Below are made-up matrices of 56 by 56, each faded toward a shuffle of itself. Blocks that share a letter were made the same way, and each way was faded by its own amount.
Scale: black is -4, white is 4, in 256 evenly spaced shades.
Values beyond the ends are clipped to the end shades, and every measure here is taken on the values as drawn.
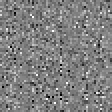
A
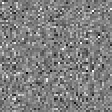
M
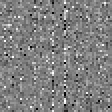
A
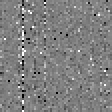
A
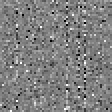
A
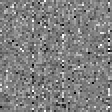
A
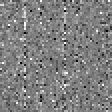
A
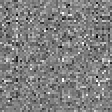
M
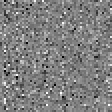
A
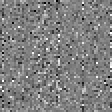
A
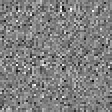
M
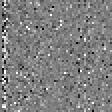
A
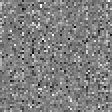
A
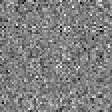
M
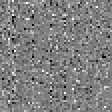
A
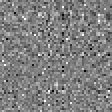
M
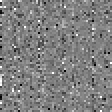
A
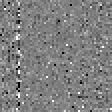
A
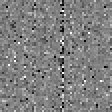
A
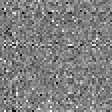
M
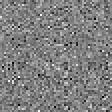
M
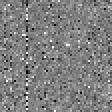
A
